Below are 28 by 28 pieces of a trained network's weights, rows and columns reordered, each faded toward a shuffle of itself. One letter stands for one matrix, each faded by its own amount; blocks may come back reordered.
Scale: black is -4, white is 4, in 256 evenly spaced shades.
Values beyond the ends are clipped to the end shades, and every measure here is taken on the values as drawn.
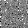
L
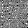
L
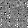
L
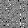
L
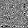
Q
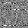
Q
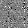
L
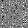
L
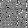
L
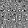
Q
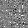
L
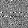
Q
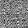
Q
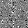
L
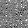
L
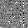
L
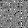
L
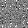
L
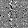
L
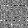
Q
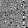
L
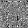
Q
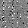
L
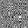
Q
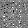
L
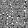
L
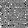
L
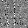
L
